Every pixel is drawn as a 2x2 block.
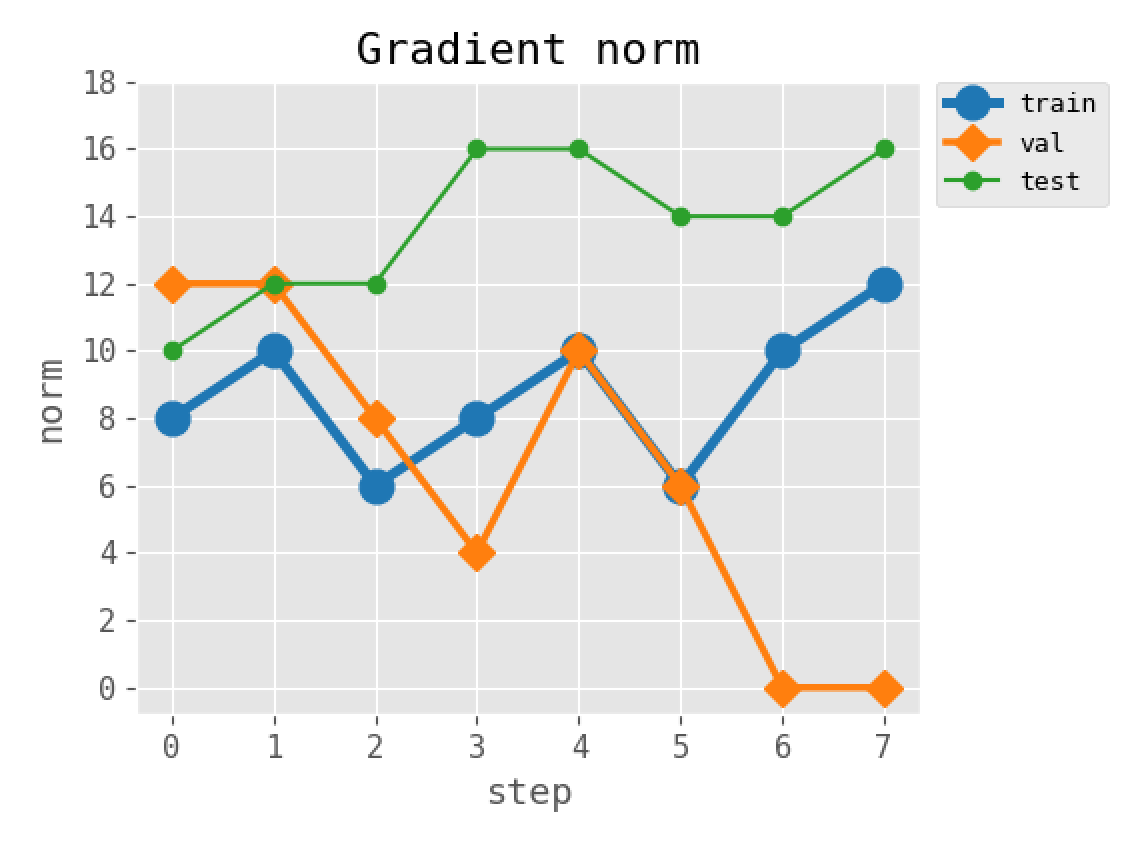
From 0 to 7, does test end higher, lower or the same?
higher
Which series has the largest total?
test
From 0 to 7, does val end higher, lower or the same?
lower
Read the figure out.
Title: Gradient norm
x-axis: step, ticks 0 1 2 3 4 5 6 7
y-axis: norm, ticks 0 2 4 6 8 10 12 14 16 18
Legend: train, val, test
Values:
train: 8 10 6 8 10 6 10 12
val: 12 12 8 4 10 6 0 0
test: 10 12 12 16 16 14 14 16
